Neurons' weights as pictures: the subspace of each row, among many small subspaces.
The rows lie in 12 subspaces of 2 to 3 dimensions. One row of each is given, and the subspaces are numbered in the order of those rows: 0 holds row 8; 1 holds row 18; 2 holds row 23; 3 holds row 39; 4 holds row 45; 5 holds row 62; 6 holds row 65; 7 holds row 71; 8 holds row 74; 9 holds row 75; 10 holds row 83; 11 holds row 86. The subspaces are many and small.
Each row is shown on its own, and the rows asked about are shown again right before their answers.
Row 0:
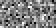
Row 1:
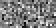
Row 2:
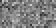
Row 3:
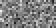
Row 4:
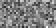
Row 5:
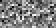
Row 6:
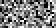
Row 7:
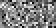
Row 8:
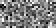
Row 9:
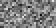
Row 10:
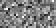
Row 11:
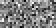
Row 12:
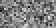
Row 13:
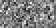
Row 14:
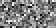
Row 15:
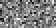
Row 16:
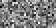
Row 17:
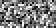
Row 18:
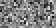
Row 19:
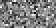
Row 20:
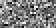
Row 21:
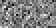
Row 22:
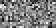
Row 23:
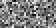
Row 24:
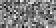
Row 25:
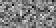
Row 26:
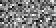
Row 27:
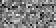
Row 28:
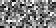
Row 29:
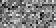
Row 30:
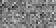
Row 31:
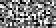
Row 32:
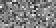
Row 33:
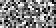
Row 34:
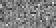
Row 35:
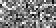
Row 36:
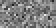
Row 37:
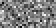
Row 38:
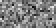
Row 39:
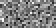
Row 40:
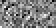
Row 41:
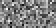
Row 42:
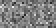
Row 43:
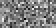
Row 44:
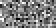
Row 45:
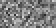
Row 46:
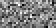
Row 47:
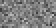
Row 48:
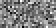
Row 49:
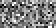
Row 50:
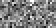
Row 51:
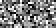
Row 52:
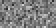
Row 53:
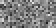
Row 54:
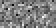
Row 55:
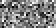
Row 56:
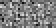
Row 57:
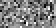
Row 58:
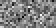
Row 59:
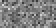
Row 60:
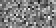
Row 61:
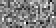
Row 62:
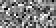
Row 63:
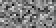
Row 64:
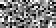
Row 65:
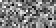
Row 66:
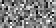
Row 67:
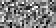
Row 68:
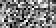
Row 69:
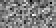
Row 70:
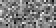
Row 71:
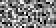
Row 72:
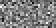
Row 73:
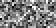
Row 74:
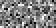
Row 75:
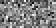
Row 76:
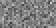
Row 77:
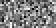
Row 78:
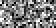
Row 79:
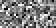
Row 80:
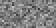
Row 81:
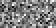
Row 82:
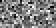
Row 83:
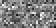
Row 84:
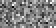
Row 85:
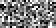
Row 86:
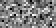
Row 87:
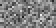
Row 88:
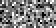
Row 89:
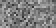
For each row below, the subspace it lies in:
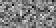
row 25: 11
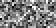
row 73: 11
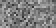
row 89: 4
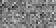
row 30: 10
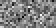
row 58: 9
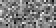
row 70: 3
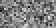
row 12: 1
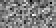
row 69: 11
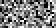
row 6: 1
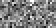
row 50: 11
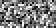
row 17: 8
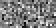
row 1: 1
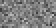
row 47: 1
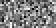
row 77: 8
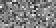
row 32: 2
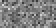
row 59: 2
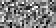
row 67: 8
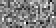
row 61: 1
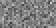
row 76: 4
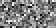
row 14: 9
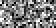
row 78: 7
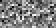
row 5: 6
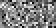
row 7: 7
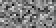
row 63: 11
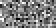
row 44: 7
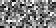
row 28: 9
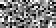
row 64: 0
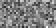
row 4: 6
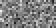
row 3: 3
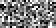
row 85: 0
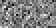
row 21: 4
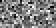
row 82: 6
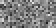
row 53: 0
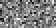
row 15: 3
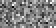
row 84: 7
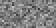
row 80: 11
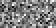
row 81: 0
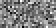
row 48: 6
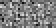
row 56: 7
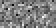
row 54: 8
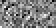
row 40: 4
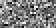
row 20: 2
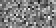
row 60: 5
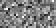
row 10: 5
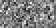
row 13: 1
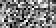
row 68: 4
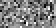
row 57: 1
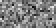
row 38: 6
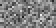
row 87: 9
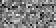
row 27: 10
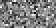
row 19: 2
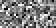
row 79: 5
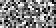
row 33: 8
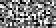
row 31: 7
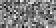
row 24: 6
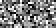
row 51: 6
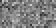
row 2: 2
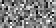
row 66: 1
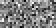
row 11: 9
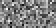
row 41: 5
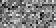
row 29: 10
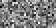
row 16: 2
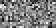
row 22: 0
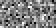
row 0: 8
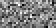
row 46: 6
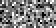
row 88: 7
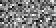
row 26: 0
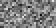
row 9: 9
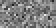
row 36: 5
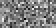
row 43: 4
